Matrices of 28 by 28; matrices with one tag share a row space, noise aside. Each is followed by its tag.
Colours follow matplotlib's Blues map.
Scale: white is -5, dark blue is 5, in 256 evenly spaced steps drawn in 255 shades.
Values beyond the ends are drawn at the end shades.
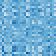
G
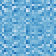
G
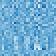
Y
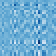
Y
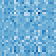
Y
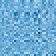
Y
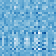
Y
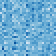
G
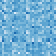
G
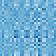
Y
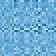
Y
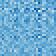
Y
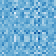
Y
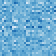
G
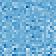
G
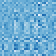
Y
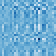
Y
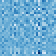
Y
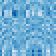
G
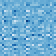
G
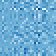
Y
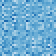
G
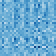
Y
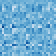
G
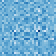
Y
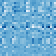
G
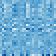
G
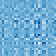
Y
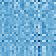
Y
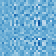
Y
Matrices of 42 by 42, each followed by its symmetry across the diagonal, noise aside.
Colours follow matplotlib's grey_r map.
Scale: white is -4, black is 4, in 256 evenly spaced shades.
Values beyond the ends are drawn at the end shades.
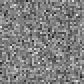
antisymmetric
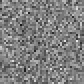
neither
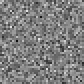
symmetric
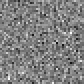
neither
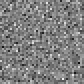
antisymmetric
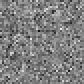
antisymmetric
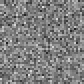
antisymmetric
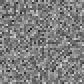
symmetric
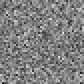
neither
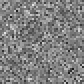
symmetric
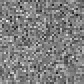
antisymmetric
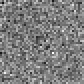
symmetric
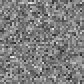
neither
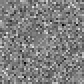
symmetric
